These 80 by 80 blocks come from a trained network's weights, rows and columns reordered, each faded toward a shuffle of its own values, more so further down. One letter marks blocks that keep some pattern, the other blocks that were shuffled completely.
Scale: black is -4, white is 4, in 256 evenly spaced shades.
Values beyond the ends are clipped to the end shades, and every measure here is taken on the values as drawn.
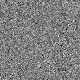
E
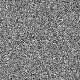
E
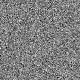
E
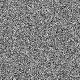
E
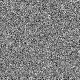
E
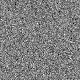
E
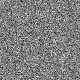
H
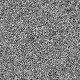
E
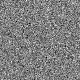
H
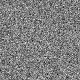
H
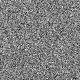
E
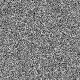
E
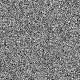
H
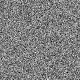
E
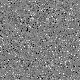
E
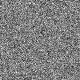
E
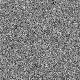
E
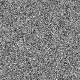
H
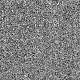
E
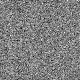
H
